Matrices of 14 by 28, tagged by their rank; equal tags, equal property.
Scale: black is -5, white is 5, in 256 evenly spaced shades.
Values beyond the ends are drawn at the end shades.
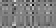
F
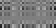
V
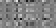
F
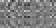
F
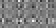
F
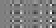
V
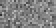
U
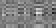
F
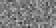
U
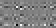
F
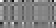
V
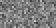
U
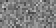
U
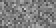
U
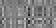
F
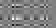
V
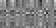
F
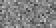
U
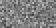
U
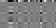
V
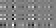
V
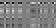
V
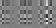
V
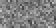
U
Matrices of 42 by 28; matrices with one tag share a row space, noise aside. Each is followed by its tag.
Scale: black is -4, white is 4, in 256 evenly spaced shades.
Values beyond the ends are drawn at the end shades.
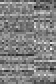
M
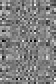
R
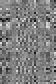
R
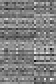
M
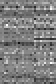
M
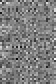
R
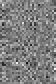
R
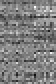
M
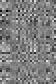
R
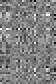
R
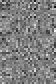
R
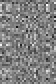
R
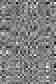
R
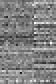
M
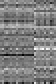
M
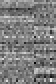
M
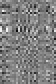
R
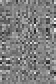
R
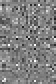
R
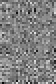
R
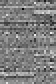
M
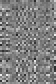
R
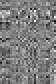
R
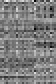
M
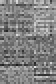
M
